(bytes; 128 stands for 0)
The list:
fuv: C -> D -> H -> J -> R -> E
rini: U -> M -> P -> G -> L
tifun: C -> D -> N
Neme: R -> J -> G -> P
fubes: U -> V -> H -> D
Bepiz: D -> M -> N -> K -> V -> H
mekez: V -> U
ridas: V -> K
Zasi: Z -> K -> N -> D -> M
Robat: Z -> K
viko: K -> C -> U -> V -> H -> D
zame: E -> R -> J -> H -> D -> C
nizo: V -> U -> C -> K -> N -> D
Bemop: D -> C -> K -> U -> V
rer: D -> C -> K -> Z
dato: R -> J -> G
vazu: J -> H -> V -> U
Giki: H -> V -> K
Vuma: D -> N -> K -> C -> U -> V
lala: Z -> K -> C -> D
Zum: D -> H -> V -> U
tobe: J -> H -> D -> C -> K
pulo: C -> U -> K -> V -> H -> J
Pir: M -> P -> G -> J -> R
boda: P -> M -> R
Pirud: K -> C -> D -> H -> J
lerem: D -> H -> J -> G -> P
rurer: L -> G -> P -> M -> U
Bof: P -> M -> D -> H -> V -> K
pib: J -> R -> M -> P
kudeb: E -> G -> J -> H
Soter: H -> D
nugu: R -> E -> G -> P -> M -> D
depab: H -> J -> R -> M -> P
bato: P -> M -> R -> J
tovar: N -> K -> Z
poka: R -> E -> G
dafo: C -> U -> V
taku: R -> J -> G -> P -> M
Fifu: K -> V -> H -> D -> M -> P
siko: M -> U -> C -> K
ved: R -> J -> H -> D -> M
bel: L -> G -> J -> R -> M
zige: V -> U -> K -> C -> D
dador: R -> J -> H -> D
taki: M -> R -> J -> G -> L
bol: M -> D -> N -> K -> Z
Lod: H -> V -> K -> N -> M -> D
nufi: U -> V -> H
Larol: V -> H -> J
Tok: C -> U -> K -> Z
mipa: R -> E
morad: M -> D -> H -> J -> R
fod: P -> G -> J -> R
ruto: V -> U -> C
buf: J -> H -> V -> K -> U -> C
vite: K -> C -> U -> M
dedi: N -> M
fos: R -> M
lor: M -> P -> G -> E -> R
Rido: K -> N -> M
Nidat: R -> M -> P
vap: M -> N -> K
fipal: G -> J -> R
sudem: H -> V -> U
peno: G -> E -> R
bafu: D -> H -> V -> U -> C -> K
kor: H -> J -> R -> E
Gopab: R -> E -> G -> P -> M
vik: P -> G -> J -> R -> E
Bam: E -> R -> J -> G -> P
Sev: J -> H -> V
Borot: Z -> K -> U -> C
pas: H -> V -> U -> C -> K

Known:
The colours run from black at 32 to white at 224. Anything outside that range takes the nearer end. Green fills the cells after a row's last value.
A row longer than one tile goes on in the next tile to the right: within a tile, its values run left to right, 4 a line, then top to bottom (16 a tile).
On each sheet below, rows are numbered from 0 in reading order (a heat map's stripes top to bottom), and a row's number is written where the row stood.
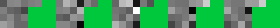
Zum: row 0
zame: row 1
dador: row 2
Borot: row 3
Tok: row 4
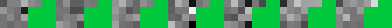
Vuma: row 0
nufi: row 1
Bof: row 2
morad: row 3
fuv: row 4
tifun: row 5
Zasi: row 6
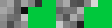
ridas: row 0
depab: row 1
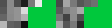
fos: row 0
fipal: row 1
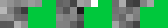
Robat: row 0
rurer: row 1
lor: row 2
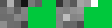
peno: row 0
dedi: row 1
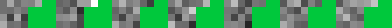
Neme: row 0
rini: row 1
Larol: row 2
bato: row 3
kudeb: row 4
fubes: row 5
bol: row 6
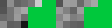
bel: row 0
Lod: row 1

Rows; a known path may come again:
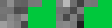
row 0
nufi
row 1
kudeb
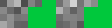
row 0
fubes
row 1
lala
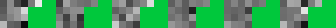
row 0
fos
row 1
dato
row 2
pib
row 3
sudem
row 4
vazu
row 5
ved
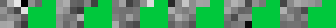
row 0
Soter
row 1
Giki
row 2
Gopab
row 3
tifun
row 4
tobe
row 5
nizo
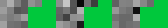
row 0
Bof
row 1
kor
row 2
Bemop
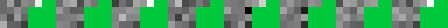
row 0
taku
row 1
viko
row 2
dedi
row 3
vik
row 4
Borot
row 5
bafu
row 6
Lod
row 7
Rido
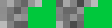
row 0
Fifu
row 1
nugu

